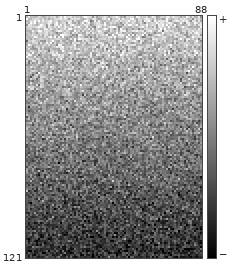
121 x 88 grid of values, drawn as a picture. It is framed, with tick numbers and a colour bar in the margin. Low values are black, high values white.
No single row or column stands out from its neighbours. There are no regular stripes. Values rise toward the top. The grain is fine, like static.
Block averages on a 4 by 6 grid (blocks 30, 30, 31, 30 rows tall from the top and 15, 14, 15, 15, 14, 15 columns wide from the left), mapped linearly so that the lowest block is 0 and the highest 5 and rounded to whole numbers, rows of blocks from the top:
5 5 5 5 5 5 / 3 3 3 3 3 3 / 2 2 2 2 2 2 / 0 0 0 0 0 0
